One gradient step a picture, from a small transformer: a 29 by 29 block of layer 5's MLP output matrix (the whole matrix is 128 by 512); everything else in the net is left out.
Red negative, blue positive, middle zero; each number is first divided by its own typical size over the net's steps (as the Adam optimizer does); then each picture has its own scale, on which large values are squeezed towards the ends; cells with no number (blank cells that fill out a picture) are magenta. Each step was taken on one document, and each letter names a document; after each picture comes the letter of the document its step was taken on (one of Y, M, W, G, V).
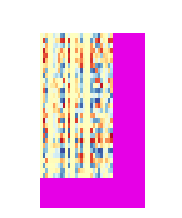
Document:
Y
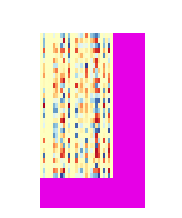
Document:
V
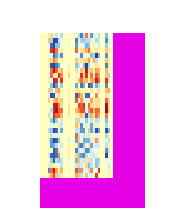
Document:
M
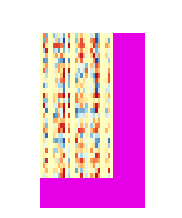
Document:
V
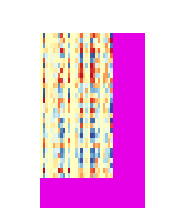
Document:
Y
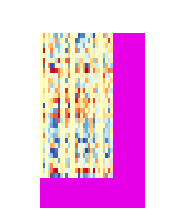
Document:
M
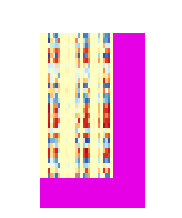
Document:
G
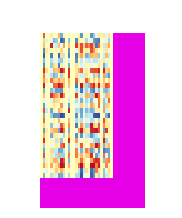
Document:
Y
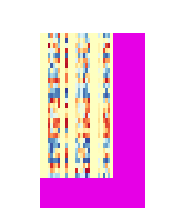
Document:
G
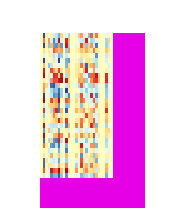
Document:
M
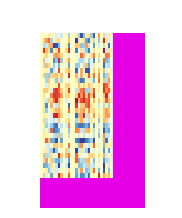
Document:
M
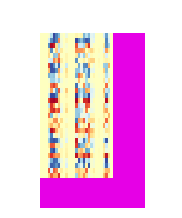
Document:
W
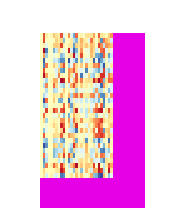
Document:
V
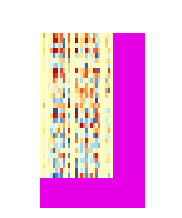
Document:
V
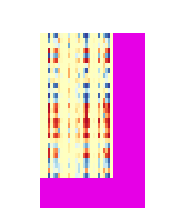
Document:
G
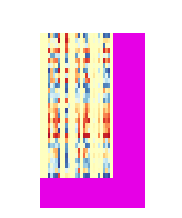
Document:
G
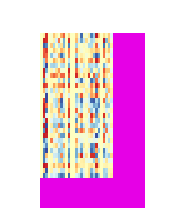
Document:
Y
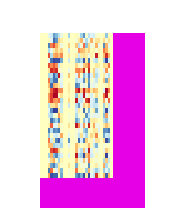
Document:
M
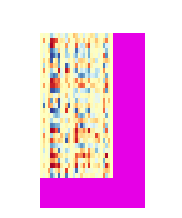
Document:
M
